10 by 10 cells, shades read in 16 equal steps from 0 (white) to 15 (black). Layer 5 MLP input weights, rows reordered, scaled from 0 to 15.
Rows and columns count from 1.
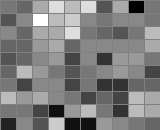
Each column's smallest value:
4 4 0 2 2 2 6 5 4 4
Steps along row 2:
down down up down up up down same up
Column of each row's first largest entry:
9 1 8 1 7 10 7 6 4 5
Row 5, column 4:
6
